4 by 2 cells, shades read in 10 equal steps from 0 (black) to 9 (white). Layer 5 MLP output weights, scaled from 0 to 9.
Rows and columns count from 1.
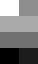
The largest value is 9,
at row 1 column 1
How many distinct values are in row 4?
2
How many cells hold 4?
2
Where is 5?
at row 1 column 2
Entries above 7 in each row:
1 0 0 0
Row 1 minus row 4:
9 4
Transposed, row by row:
9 6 4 0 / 5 6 4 1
